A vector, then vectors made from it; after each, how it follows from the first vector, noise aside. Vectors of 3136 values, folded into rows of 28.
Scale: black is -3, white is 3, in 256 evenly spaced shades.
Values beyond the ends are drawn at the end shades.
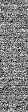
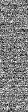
negated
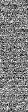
negated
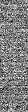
copied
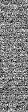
copied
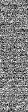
negated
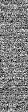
copied
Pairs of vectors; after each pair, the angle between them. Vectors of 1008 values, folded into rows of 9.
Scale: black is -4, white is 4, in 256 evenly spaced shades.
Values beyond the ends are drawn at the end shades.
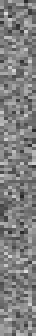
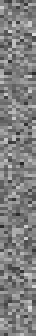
orthogonal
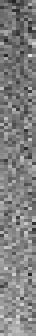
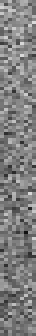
partly opposed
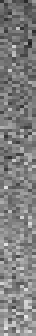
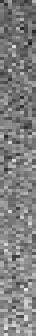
nearly parallel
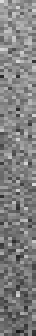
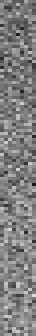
partly opposed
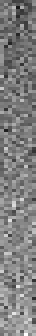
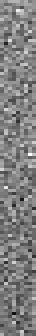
partly opposed
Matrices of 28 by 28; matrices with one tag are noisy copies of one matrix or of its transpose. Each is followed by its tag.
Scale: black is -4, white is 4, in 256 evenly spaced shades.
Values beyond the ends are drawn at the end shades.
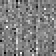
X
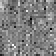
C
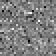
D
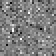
D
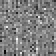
X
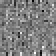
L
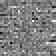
L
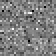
D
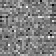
X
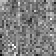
C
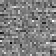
L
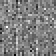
X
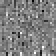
L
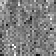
C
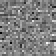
L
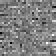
L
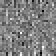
L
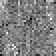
C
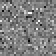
D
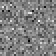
D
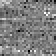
C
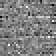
X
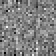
X
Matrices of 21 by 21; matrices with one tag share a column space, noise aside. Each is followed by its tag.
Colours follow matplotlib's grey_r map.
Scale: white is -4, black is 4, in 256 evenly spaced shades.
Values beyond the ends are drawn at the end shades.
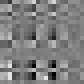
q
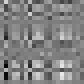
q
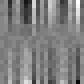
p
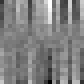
p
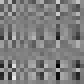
q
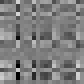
q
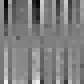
p
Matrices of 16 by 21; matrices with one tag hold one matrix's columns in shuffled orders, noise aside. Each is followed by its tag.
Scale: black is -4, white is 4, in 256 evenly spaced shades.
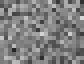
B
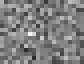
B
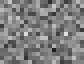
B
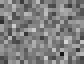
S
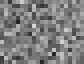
S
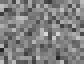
B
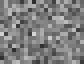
B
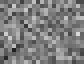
B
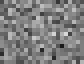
B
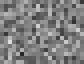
S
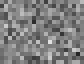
S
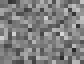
B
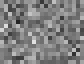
S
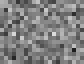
B
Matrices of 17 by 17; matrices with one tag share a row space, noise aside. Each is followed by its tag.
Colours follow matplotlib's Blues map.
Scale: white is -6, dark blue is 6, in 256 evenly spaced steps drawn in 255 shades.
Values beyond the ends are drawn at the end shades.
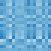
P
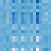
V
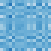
P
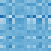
P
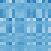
P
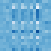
V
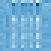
V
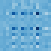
V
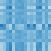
P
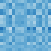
P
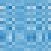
P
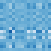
P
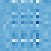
V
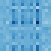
V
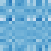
P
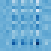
V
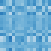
P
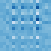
V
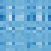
P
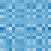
P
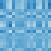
P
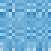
P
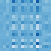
V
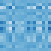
P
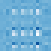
V
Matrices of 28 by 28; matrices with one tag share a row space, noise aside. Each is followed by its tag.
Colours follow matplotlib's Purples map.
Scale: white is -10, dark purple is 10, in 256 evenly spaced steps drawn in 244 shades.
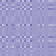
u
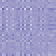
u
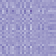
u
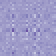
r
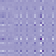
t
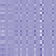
t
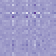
r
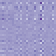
t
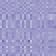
u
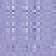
r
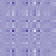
r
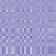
u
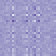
r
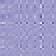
t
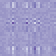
r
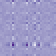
r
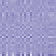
u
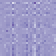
r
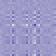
r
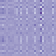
t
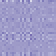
u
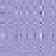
t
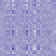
r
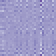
t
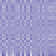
u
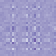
r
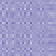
u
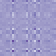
r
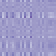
u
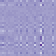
t
